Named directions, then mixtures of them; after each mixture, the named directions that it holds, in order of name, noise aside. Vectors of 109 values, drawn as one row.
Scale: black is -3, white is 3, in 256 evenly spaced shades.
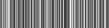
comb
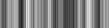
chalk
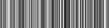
chalk, comb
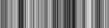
chalk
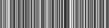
comb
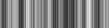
chalk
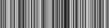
chalk, comb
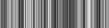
chalk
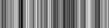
chalk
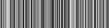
comb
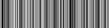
chalk, comb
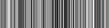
chalk, comb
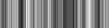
chalk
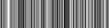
chalk, comb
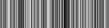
chalk, comb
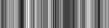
chalk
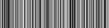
comb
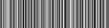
comb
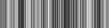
chalk, comb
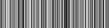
chalk, comb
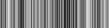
chalk, comb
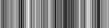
chalk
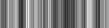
chalk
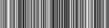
chalk, comb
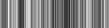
chalk, comb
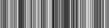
chalk, comb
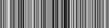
chalk, comb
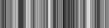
chalk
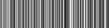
comb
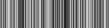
chalk, comb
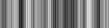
chalk
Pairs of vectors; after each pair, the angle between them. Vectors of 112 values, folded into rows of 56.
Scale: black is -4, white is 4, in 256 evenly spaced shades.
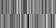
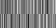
partly aligned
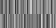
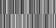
orthogonal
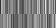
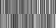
nearly parallel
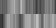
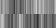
nearly opposite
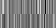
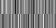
partly aligned
